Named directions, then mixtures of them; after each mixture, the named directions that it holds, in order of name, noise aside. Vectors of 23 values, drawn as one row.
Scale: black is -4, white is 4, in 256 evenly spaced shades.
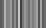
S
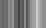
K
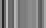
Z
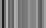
Z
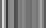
Z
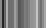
K, Z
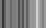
K, Z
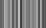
S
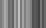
K, S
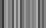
S, Z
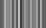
S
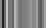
Z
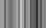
K, S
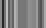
Z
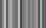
S, Z
